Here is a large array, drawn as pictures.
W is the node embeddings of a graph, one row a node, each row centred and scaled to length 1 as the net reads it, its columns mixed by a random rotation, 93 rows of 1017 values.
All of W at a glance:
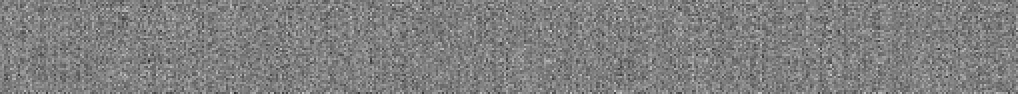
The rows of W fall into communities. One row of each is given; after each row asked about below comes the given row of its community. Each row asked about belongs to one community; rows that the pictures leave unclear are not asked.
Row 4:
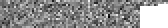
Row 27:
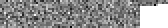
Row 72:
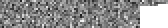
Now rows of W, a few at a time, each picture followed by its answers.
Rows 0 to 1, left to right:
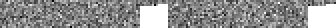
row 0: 27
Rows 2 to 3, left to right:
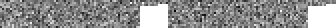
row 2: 27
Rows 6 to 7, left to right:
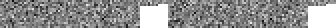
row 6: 4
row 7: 4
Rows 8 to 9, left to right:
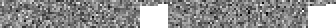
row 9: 4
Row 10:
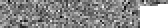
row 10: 72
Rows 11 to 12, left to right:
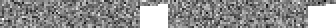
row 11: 72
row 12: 27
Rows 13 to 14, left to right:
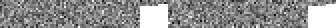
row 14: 72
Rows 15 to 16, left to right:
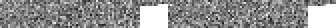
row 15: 27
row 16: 27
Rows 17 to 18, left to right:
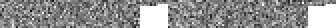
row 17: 27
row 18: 27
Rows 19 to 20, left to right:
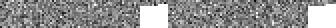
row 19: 27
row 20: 27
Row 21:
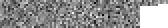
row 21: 4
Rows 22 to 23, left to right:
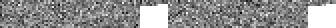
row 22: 27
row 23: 27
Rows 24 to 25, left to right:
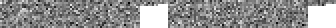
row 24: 72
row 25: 27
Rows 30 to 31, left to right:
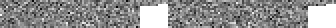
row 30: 4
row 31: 4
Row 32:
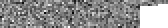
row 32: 27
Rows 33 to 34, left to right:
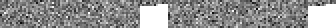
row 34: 27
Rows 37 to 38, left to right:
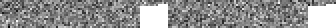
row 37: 72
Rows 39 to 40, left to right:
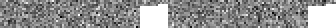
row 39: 72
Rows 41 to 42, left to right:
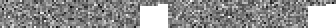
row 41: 27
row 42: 27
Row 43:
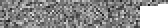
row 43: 4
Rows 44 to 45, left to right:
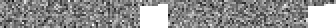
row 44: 4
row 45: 72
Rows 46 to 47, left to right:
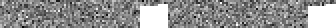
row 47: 27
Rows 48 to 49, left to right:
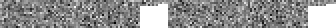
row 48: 4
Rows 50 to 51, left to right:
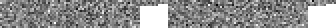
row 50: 72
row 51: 4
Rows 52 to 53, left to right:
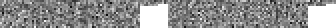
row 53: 4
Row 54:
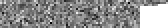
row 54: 72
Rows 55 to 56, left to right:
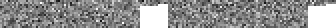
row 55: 72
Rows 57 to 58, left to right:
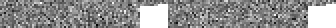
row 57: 72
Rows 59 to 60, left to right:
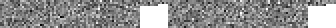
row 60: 4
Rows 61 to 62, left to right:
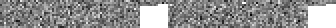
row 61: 27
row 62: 27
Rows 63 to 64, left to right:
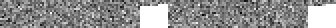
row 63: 4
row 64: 27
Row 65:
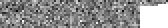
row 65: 72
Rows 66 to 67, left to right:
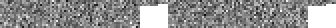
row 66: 72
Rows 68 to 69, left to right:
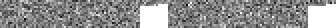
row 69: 4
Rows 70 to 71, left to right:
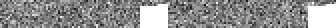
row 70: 27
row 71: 72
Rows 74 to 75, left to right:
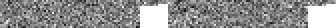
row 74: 72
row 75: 72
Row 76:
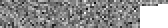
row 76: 4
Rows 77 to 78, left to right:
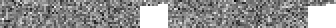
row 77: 4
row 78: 72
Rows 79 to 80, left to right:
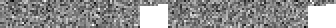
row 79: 4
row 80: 72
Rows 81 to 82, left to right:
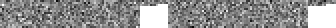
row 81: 27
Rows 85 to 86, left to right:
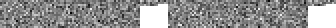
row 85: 27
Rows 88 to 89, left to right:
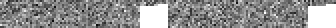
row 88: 72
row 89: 27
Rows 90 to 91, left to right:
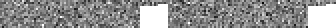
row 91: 4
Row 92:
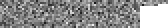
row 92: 4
